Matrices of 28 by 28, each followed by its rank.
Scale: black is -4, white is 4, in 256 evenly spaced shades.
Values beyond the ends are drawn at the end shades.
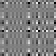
one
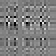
two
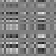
one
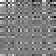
two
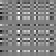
one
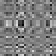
two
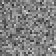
full rank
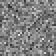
full rank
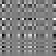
one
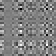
two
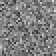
full rank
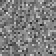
full rank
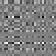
two
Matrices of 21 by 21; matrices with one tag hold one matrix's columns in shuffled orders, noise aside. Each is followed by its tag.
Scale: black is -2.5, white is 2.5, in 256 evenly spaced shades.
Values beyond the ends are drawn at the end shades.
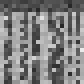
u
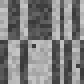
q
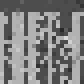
u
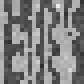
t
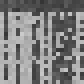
u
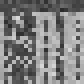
u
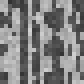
t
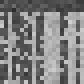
u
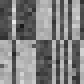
q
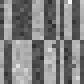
q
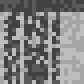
u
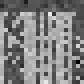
u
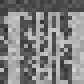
u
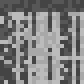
u
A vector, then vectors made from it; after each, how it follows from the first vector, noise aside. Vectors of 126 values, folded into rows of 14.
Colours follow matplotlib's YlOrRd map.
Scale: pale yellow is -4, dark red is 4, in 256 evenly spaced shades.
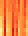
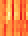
wrapped around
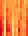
negated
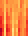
negated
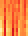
copied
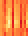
wrapped around
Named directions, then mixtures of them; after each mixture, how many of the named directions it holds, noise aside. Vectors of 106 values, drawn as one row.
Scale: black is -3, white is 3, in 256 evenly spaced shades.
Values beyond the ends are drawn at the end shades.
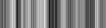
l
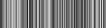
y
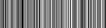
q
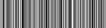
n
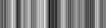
one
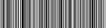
one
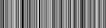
three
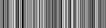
three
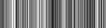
three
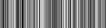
three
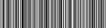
one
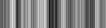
one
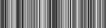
two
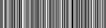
one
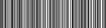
two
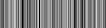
three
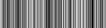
three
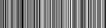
one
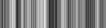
one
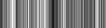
two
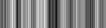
one
